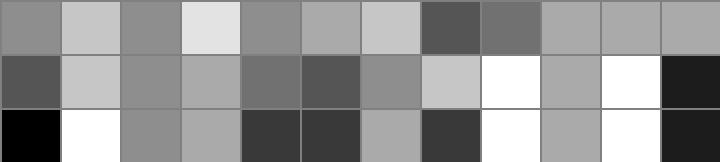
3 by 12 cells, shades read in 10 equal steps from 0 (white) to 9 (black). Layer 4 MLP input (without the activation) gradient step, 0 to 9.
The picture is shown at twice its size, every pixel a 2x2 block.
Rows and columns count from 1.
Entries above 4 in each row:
2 4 5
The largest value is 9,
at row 3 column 1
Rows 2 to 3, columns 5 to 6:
5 6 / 7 7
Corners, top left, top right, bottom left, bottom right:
4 3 9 8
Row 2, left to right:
6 2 4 3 5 6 4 2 0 3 0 8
